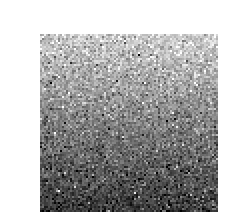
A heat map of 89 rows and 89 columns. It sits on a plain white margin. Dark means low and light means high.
Slope: up to the top. Stripes: none. Average level on the scale: 50%. Grain: fine.
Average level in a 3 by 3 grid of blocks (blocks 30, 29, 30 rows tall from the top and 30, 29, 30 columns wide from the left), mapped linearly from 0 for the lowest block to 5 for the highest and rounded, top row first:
555 / 222 / 000
